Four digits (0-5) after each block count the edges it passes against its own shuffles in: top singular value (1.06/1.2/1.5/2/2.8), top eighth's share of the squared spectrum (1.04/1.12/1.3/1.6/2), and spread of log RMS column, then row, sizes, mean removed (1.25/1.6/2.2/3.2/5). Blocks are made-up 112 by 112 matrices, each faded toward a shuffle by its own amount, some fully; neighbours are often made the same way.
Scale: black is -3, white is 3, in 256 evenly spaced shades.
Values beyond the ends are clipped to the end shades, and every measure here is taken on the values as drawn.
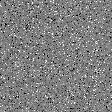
2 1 0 0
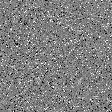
2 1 0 0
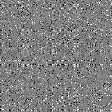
4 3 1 2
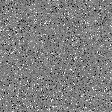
2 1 0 0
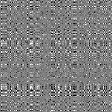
5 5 4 4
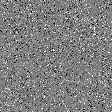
3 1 1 0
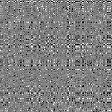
5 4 3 4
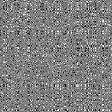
5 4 3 3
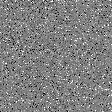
3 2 0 1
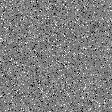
2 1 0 0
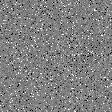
3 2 0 0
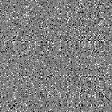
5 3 2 2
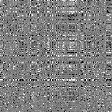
5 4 3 3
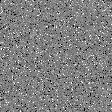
2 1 0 0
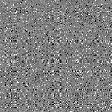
5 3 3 2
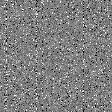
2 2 2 0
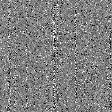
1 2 3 0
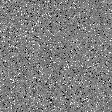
0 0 0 0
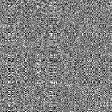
5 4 3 3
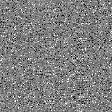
4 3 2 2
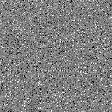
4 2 1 1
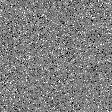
1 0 0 0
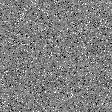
0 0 0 0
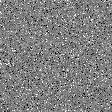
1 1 0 0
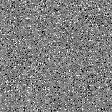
3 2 1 1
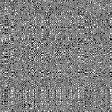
5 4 3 3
